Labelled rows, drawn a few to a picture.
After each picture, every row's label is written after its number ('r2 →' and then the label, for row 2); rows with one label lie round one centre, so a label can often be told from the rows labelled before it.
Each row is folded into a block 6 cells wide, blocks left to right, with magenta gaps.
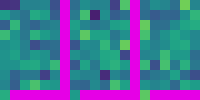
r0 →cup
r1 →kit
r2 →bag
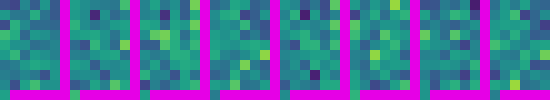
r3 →cup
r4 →kit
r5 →kit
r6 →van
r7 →kit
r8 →bag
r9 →cup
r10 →van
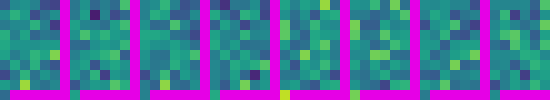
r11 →van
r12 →kit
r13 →van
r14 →cup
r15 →bag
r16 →bag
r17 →van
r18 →kit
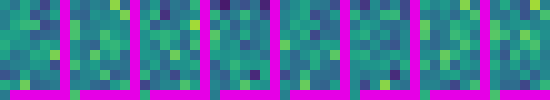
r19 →van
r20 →bag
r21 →kit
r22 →cup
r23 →van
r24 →cup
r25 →bag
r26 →bag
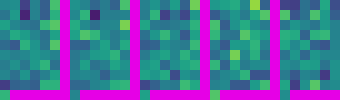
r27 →kit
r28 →kit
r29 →kit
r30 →bag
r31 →cup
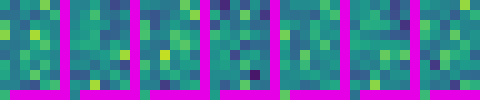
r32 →bag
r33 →van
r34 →bag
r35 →cup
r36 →bag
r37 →van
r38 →bag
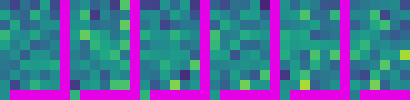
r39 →cup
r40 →kit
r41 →cup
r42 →cup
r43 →van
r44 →van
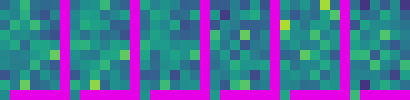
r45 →van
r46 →van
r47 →van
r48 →cup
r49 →bag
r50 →cup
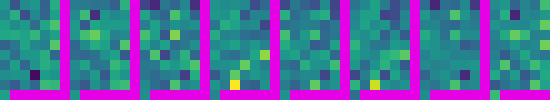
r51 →kit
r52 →kit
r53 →cup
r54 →van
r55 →cup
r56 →van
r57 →cup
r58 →kit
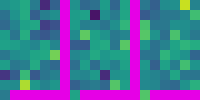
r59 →van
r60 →kit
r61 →bag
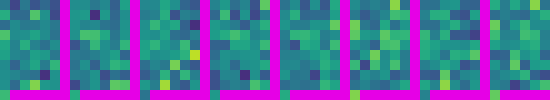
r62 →cup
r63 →kit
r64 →van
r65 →kit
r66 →kit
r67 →bag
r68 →van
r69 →bag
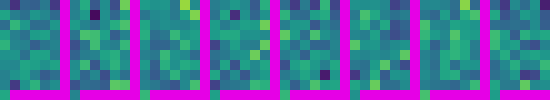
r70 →cup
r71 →kit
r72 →bag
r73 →kit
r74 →cup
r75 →van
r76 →bag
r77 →cup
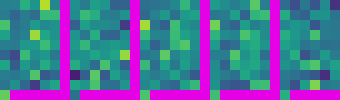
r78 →bag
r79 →van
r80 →bag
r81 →bag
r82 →cup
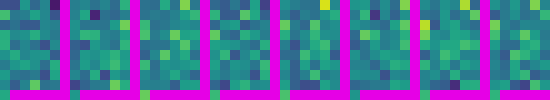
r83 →cup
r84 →kit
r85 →bag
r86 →cup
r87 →bag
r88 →kit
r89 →bag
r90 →bag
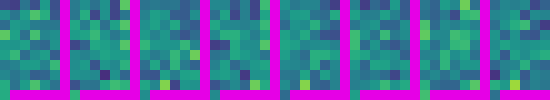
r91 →cup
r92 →kit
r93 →van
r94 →kit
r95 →van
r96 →cup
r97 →bag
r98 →van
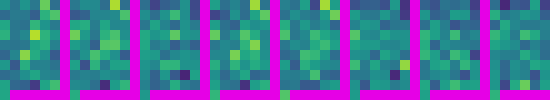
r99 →bag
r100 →bag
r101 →cup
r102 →bag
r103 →bag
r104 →cup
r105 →cup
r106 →cup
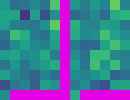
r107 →kit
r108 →bag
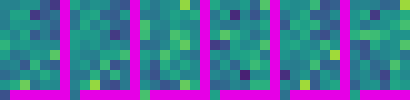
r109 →van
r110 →van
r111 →bag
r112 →kit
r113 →van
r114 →kit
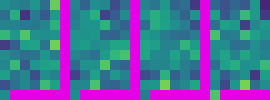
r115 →kit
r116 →van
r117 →van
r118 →cup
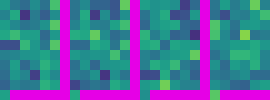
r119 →kit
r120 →kit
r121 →van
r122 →bag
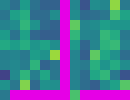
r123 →van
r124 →bag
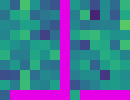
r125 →van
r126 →kit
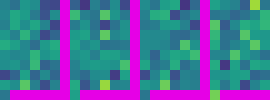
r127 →van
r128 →cup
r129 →van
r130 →bag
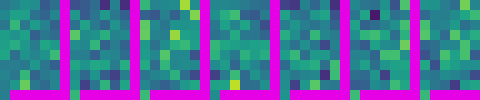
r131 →van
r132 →cup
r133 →bag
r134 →van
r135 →cup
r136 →kit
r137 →bag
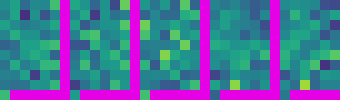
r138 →kit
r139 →kit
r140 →bag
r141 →van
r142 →van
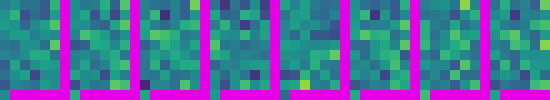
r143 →kit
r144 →kit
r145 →kit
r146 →cup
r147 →van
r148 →kit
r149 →bag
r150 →kit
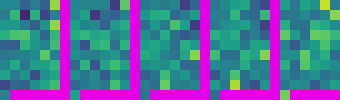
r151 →kit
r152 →kit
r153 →van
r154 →van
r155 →bag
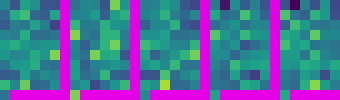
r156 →van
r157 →bag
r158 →van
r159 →cup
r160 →cup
